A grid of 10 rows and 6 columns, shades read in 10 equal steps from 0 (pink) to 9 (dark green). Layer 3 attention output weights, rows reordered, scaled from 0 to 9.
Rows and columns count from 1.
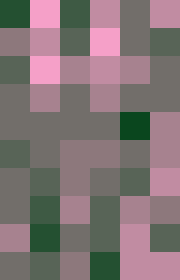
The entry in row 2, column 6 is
6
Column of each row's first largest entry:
1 3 1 1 5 1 2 2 2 4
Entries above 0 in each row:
5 5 5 6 6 6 6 6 6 6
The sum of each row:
24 23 19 26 32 27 28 28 30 27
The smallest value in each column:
3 0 3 0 2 2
